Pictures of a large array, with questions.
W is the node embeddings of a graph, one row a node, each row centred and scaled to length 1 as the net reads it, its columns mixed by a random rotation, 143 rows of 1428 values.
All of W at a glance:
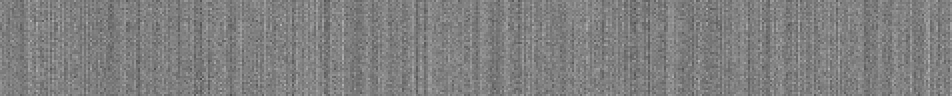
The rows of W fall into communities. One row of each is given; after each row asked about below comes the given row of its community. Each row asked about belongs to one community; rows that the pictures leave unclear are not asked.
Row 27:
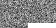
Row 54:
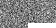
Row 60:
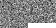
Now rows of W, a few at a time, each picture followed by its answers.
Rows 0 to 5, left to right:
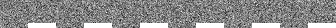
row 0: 54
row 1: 54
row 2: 54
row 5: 60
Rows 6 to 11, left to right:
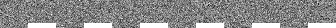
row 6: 60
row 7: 27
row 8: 54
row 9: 54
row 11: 27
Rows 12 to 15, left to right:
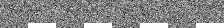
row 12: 54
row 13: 54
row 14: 54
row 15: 60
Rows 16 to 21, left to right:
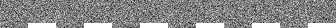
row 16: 27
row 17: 54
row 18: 27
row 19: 54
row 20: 54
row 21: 60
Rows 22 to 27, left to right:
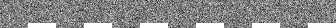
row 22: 60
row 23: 27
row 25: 54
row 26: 54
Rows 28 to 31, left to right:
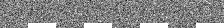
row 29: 27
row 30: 60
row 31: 60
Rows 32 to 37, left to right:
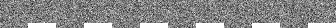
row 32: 60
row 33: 54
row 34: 54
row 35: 54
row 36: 54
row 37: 54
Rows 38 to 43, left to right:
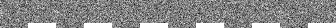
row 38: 54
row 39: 54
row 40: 27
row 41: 54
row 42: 54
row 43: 54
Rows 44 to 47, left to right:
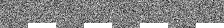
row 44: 54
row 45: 54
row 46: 54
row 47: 60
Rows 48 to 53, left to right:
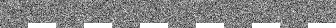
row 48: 54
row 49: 60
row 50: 27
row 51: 60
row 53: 27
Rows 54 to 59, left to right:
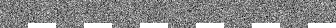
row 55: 60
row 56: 60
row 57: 54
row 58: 27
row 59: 54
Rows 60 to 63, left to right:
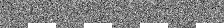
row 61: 60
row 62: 60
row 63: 27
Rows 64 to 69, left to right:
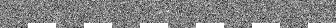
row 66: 54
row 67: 54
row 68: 27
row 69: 54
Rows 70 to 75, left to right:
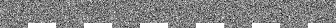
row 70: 54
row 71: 60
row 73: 60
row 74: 60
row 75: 60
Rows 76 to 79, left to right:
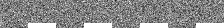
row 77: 54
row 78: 60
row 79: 27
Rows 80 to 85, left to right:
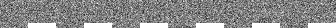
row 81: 54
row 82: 60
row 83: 60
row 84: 60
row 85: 54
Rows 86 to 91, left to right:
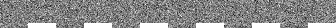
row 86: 60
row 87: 54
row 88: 60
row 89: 54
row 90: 60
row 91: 27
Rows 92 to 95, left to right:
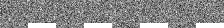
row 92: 60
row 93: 60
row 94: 27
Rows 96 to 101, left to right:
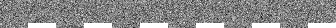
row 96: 60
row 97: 27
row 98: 54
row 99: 27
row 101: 54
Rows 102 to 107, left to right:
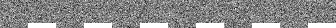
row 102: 27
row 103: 27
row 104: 27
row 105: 54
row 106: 27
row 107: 60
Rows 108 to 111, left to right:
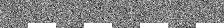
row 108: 54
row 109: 27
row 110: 54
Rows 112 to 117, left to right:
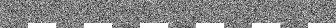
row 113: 60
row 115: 27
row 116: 27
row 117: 60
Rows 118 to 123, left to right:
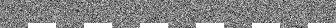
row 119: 54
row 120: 60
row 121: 27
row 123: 60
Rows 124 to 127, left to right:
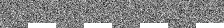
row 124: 27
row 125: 60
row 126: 60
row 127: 54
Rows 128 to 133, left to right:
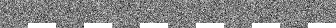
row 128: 60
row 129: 54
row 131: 60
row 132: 60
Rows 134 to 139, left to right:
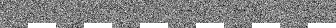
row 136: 27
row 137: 54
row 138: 54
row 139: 27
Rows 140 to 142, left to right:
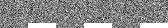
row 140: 60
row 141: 60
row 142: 54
